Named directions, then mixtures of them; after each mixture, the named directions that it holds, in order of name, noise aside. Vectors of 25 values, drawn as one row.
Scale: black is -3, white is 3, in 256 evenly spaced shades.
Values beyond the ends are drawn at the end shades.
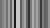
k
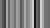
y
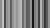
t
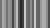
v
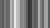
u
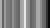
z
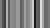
y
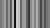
k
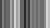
u, z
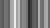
u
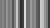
v, y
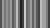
v, y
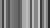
t, z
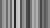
k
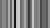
k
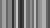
v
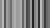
t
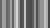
u, v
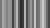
v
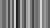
k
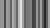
t, v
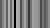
k
